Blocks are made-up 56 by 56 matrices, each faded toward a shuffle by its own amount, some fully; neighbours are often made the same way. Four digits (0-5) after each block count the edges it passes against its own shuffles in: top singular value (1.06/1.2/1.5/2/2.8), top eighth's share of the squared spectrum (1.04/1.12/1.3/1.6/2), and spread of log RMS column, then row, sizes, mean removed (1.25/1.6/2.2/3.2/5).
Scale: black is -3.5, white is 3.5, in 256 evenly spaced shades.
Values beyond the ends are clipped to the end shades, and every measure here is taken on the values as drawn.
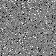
2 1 0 0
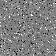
1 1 0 0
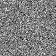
1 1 0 0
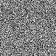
0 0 0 0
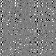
4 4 2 2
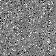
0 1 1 0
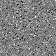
0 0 0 0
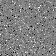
0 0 0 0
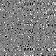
4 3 2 2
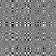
5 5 3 3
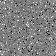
0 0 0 0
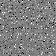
3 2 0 1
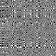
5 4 2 3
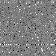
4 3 0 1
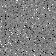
1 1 0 0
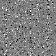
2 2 2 0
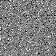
0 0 1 0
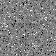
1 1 0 0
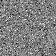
0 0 0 0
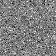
2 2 0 1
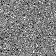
0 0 0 0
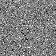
2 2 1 0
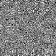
3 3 1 2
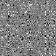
3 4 2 1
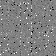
2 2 1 0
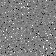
0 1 0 0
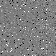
1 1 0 0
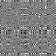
5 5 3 3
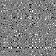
4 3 2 2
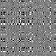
5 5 3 3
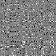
4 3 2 2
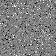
2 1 0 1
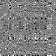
4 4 2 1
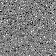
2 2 0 0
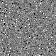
0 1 0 0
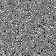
0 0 0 0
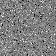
0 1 0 0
